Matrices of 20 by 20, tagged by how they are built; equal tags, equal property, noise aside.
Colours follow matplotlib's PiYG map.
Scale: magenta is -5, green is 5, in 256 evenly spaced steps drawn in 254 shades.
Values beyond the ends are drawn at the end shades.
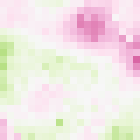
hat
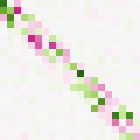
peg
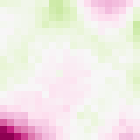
hat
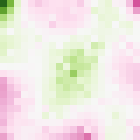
hat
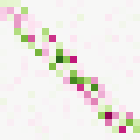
peg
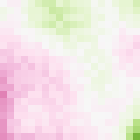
hat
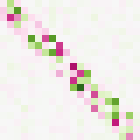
peg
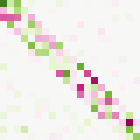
peg
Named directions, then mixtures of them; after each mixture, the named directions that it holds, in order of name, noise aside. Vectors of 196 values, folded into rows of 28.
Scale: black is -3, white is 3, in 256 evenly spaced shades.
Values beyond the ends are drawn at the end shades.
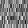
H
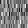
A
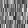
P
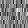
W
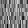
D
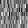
A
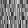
D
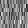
A, W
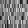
D, H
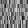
D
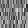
A, W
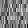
A, H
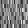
D, P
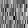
P, W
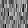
A, P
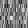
H, P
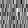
W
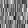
P
